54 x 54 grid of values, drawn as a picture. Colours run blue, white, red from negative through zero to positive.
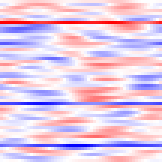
Ninth with the lowest average: middle left. Grain: streaks across. Odd lines: rows 8, 35 and 49.
